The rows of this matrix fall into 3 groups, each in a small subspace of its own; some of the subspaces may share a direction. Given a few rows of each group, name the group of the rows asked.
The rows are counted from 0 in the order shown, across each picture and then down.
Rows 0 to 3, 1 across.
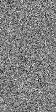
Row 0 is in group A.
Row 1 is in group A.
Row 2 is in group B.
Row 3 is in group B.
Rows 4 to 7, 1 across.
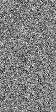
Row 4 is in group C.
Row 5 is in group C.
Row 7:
B
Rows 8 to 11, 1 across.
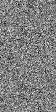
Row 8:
B
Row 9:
A
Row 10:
A
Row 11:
B
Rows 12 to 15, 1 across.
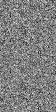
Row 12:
C
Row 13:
B
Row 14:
C
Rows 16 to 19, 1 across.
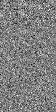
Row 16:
C
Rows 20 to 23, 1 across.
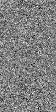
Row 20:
B
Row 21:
A
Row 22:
A
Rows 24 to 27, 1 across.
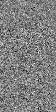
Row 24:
A
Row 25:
A
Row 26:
A
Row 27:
A
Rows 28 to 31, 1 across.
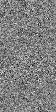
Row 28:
B
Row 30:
C
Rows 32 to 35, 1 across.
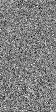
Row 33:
A
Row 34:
A
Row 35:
B
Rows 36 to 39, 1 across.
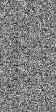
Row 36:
B
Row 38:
C
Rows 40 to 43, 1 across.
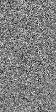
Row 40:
A
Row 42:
A
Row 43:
A
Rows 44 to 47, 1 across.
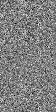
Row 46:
A
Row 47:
C
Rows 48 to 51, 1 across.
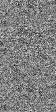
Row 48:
B
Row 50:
C
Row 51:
B
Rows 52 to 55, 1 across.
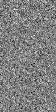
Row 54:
A
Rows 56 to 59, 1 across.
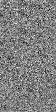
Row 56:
C
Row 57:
A
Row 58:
A
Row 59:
B
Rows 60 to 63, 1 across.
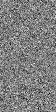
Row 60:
C
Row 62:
A
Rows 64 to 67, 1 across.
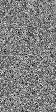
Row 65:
B
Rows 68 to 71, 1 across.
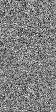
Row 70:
B
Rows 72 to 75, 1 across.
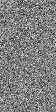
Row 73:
C
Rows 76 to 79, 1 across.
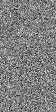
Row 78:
A
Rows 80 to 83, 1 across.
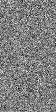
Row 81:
C
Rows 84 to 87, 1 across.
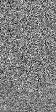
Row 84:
A
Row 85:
A
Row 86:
A
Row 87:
B
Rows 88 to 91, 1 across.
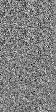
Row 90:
A
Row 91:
A
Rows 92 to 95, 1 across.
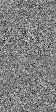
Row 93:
B
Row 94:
A
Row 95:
C
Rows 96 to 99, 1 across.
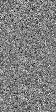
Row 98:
A
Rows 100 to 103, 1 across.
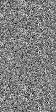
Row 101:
C
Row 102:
A
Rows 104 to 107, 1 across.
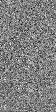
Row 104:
A
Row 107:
B
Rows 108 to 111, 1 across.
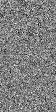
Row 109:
B
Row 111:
A
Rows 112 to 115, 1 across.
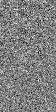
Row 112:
C
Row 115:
A
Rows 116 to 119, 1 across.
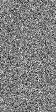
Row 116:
C
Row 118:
A
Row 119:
B
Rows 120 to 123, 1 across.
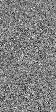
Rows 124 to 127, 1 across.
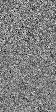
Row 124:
C
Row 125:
B
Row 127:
A
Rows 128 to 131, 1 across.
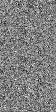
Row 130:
A
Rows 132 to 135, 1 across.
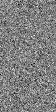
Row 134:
A
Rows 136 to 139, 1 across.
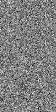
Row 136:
A
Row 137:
A
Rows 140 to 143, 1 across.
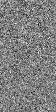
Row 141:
C
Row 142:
C
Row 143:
A
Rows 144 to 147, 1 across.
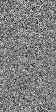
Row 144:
C
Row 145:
B
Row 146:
A
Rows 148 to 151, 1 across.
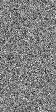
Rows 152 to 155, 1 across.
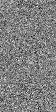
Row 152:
B
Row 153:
A
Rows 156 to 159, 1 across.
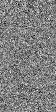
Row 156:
B
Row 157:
A
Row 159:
B
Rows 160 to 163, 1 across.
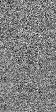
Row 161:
B
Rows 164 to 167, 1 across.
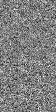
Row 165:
C
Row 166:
C
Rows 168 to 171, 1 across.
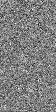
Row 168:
C
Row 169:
C
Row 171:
B
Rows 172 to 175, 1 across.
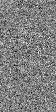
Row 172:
B
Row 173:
C
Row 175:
A
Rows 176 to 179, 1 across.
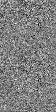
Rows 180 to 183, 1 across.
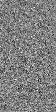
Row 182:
B
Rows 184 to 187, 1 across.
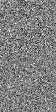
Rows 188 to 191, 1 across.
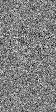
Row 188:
C
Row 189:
C
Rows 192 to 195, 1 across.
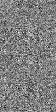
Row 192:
B
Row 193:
B
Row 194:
B
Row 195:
B
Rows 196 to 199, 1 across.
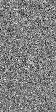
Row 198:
B
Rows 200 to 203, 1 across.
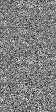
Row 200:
B
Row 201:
A
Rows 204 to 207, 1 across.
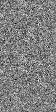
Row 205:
B
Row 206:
C
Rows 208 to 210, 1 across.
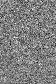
